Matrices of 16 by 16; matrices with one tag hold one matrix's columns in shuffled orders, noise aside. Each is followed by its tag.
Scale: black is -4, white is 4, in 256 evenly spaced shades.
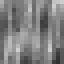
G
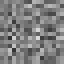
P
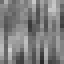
G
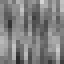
G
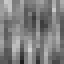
G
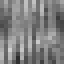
G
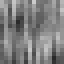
G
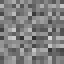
P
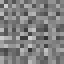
P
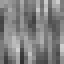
G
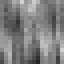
G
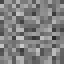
P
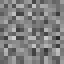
P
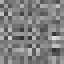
P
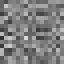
P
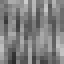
G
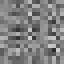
P
